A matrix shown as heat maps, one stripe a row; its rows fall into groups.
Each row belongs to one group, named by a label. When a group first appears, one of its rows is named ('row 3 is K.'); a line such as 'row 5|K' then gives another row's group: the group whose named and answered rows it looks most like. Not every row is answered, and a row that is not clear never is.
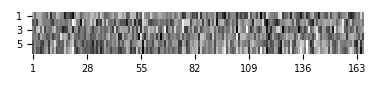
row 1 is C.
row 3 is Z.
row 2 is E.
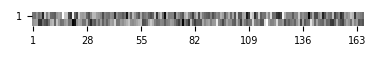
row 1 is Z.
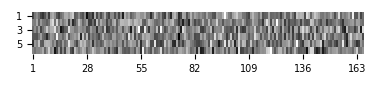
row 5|Z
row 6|C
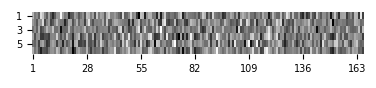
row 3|C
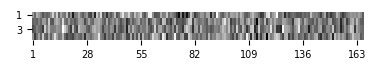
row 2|Z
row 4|Z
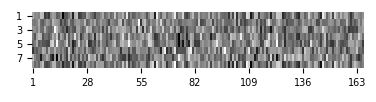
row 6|Z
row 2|C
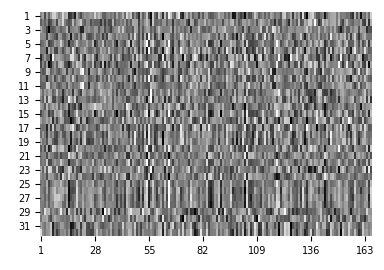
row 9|E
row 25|C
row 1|C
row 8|C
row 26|C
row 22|C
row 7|Z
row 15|C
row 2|C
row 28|C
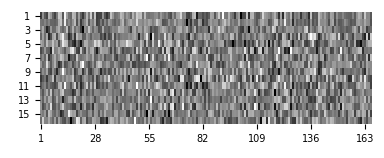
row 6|Z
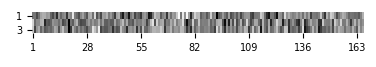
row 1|E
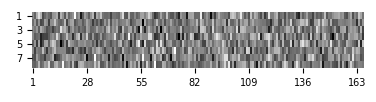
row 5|C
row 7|C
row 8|Z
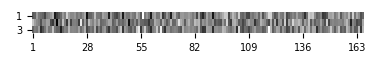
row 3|C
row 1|C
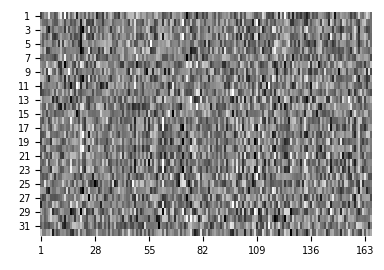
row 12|Z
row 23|Z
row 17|Z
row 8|E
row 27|E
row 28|Z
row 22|Z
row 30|E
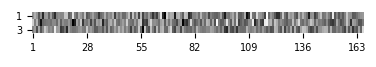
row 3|C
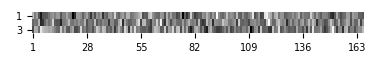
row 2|C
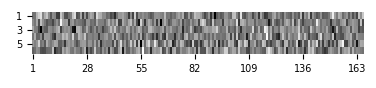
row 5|Z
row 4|Z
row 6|C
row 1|E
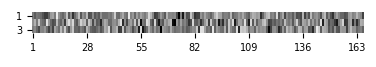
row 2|Z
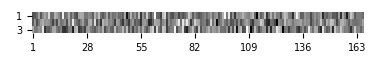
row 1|Z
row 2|E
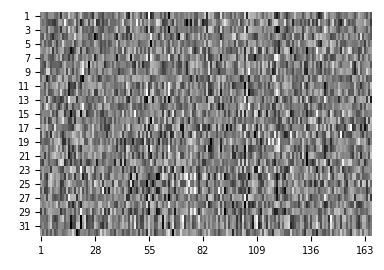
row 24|E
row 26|E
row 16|C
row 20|C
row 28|C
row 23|Z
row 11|C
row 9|E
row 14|E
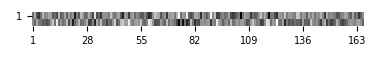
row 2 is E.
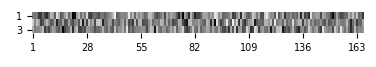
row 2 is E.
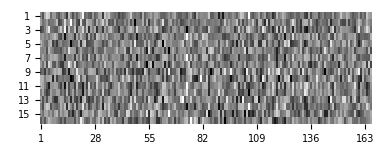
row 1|E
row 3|E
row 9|C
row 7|E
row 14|E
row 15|C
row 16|E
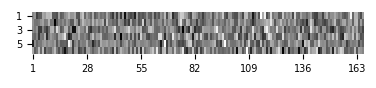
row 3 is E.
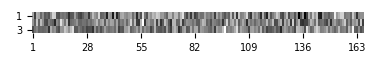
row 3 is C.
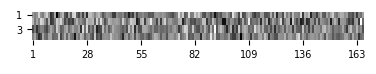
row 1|E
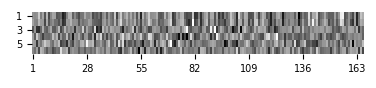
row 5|C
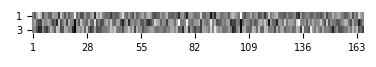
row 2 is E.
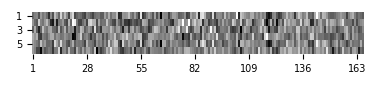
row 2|E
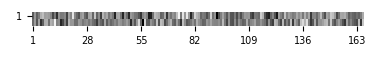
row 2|C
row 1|E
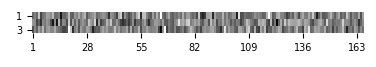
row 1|C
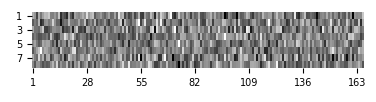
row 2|C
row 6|E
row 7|Z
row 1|C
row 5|E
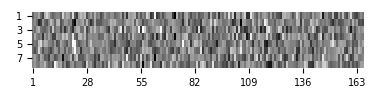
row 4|Z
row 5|E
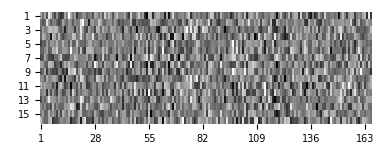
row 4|Z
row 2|E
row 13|E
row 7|C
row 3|E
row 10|E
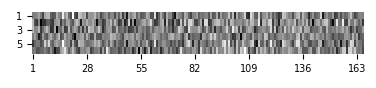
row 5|Z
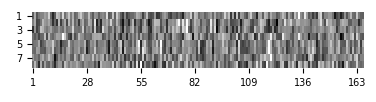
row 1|Z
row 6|C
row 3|E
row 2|E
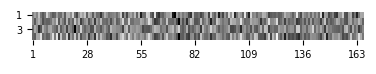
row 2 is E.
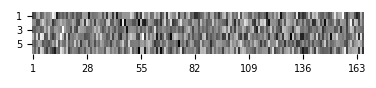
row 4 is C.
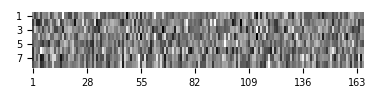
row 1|Z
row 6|E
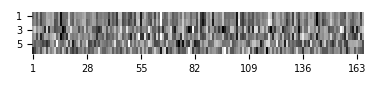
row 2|C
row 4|C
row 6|Z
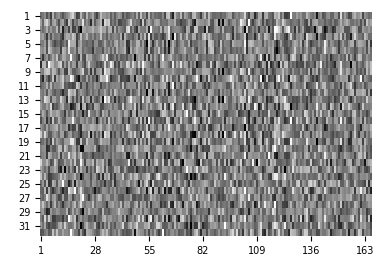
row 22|Z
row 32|Z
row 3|C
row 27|E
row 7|Z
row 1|Z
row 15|E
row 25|C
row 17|C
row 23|E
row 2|E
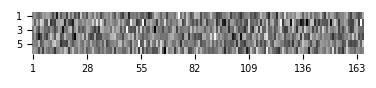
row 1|E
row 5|C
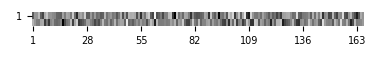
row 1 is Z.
